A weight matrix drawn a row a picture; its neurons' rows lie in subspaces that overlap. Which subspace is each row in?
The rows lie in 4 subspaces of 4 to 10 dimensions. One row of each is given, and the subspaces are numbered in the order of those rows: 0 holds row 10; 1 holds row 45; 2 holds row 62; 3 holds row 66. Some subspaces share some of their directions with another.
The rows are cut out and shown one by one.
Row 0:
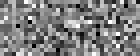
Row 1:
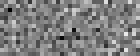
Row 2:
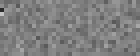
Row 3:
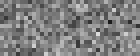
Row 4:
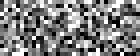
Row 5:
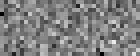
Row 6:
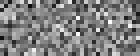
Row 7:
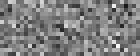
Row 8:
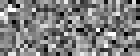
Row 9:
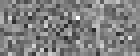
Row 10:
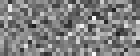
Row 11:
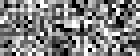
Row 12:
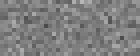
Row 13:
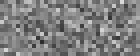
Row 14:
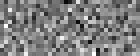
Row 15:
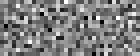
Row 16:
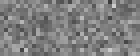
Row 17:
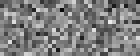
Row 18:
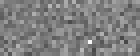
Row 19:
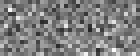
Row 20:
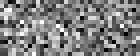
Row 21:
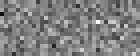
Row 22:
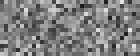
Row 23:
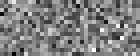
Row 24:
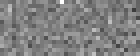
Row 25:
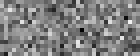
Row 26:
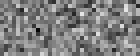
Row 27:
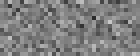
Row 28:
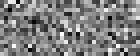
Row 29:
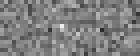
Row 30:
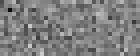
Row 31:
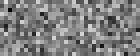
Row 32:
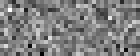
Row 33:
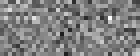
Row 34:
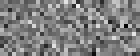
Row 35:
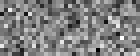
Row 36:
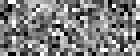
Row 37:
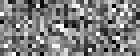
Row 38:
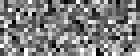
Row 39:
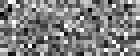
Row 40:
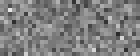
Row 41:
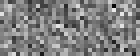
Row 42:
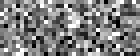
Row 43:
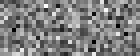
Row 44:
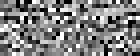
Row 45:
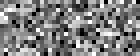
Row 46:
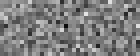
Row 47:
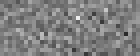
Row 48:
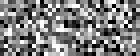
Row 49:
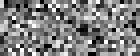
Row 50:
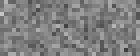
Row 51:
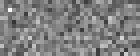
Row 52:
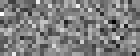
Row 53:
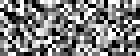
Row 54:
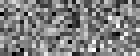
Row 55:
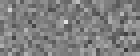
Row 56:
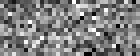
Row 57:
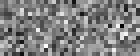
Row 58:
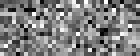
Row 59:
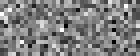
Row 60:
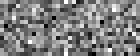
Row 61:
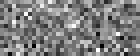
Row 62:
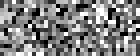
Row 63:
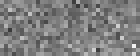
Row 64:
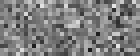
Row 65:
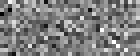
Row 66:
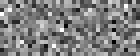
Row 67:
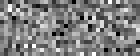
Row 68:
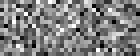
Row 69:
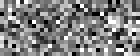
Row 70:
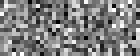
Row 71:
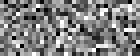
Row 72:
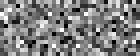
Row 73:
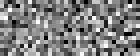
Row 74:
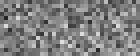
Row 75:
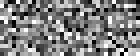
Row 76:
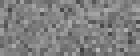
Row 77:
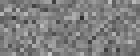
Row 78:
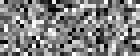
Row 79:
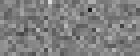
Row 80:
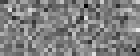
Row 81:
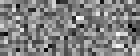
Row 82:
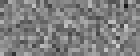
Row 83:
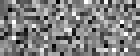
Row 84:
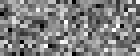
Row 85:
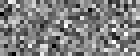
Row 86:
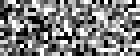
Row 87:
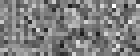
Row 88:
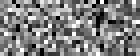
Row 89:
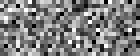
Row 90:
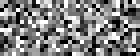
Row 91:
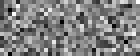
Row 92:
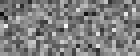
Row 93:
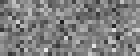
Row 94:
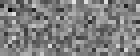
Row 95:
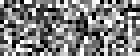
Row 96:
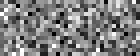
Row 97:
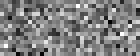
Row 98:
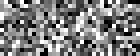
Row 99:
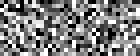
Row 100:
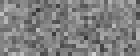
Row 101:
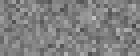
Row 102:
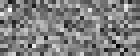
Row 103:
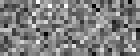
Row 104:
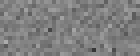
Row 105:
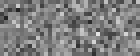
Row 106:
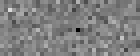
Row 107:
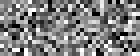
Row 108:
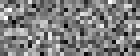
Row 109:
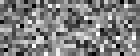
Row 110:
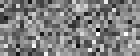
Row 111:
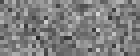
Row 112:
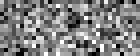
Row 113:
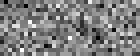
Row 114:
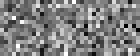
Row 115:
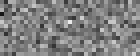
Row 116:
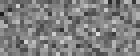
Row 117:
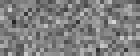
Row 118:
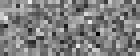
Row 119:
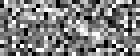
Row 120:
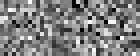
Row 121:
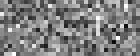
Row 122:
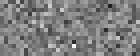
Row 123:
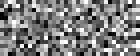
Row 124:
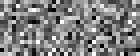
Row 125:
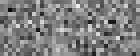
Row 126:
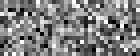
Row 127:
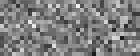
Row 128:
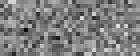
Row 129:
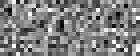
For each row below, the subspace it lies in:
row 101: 0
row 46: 3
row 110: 2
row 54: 3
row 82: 2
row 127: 0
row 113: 0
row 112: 1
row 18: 0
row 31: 0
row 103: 1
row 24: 0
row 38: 0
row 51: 1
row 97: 2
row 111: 2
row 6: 2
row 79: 2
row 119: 0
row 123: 1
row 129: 0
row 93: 0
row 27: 0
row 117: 2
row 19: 3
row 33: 0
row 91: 0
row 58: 2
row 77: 0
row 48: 3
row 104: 2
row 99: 2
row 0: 2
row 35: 2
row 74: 3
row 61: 2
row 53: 2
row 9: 2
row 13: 3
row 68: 2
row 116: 3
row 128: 3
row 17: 2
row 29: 2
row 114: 0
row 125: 3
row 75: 0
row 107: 0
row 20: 2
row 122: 0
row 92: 3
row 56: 3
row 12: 0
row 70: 1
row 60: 0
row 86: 2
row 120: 1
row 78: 2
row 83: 2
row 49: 0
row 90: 1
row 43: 3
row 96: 1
